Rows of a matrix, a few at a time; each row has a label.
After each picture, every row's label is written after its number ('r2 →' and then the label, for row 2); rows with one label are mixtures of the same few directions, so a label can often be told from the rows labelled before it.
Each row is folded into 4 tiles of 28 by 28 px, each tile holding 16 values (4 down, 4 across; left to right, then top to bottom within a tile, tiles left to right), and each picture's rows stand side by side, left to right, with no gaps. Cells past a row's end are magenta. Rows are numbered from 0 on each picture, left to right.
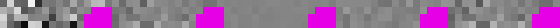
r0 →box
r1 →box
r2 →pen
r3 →pen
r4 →box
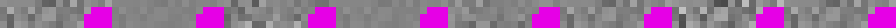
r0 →pen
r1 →pen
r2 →box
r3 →pen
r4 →box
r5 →pen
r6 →pen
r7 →pen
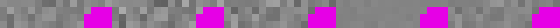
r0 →pen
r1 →pen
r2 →pen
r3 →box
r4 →pen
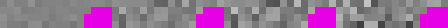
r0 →box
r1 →pen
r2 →pen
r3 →box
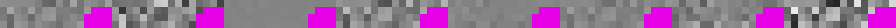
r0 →pen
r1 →pen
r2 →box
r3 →pen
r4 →box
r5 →pen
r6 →box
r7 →pen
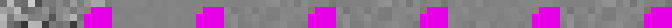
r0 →box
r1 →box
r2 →pen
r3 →pen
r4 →box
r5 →pen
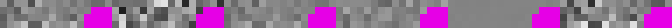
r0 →box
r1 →pen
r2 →box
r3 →pen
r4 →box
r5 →box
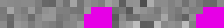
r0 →pen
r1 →box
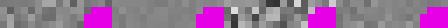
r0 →pen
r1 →pen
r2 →pen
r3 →box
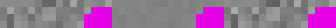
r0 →pen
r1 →pen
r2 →pen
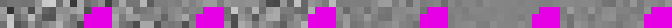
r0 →pen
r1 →box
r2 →pen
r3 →pen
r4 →box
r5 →pen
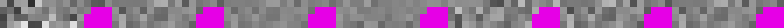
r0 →box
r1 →pen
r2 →pen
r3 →box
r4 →pen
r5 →pen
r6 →pen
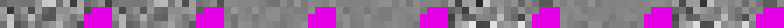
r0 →pen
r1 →pen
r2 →pen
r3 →pen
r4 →box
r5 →box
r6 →box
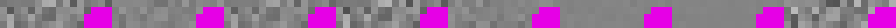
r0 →pen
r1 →pen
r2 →pen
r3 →pen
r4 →box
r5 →pen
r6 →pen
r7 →pen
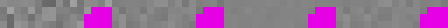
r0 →pen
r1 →pen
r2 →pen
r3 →pen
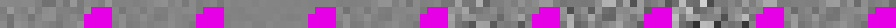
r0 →pen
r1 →pen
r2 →box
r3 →pen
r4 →box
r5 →pen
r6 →box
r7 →pen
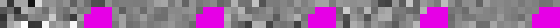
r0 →box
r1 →pen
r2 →box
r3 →pen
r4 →box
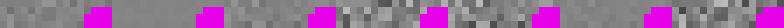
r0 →pen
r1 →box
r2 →box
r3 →pen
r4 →box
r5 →box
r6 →pen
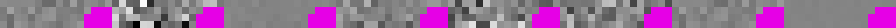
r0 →pen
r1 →box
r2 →box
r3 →box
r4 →box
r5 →pen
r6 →pen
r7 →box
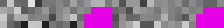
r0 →box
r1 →box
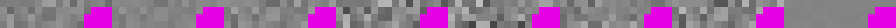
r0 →pen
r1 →pen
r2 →pen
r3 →pen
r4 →box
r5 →box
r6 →pen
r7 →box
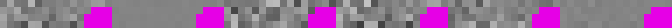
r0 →box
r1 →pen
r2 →pen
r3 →box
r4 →box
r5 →box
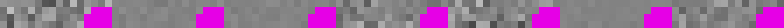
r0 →pen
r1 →pen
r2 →pen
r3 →box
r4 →box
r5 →box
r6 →pen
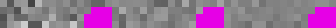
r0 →box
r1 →pen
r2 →box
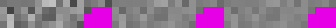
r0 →pen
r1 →pen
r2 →pen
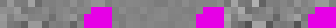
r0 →box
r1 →pen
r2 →box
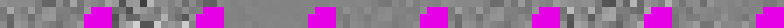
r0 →pen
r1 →box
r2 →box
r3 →pen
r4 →pen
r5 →pen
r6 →box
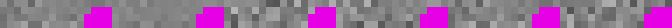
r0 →box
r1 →box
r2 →pen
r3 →box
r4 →box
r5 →pen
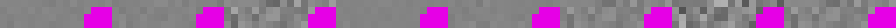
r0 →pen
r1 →pen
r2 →pen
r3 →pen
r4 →box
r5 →pen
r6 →pen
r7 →pen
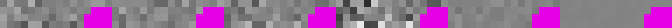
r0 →box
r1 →pen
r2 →box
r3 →box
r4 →pen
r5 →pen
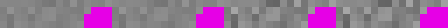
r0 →pen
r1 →pen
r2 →pen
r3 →pen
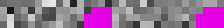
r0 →pen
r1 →box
